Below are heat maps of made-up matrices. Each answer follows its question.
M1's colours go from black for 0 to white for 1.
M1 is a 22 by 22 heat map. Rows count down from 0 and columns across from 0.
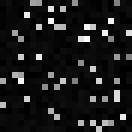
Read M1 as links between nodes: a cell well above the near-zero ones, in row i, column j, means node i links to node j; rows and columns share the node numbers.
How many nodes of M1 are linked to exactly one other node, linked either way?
2
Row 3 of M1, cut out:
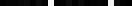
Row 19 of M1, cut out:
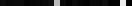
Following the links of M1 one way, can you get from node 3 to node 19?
no
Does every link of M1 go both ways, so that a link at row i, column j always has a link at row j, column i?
no
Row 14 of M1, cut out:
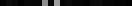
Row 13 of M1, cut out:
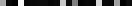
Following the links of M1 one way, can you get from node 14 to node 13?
yes
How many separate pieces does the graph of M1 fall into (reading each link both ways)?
1
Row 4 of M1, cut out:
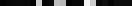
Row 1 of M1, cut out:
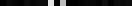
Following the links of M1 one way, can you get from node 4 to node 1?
no
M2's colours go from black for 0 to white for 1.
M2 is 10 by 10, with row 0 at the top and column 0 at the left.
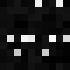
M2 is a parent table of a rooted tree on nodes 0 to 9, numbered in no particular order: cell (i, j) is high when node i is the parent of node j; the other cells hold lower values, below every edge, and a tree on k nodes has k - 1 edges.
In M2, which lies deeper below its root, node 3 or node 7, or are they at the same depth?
the same depth
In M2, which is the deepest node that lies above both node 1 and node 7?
5
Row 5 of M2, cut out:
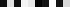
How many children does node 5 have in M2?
5
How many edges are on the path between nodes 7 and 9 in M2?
2
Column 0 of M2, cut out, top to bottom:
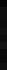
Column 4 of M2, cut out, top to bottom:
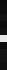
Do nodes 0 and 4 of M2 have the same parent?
no
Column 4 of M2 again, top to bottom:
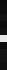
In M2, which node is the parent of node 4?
5
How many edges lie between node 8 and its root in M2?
1
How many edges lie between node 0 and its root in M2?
0
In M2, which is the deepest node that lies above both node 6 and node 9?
5
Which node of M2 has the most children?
5
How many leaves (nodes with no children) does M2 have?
7
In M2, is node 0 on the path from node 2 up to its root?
yes
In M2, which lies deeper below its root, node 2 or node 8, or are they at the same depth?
node 2
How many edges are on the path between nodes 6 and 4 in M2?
3
